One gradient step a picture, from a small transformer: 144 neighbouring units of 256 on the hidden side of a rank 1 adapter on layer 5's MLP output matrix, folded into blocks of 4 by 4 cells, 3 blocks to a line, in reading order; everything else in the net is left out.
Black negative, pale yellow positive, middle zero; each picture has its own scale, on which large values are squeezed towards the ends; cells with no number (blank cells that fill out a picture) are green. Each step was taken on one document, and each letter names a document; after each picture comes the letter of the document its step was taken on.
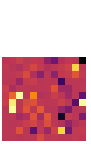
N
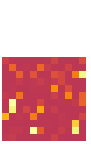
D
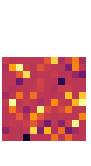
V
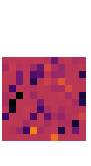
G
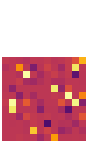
N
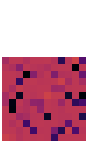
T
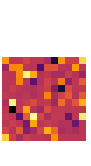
T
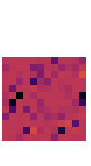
G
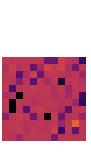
G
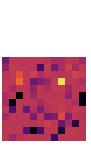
G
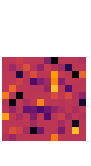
D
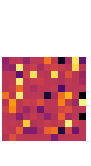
T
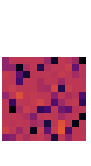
V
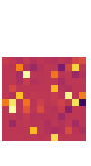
N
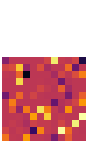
V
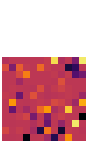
V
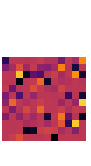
G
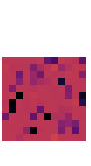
G
